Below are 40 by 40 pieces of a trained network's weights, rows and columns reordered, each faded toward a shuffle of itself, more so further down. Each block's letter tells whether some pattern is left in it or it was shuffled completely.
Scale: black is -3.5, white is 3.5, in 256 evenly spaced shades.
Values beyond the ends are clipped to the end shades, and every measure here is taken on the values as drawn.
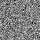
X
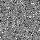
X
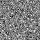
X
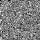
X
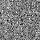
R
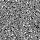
X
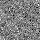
X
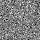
X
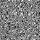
R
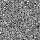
X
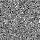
R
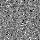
X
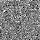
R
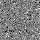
X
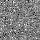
X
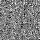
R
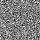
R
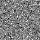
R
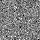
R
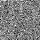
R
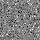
X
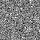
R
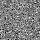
R
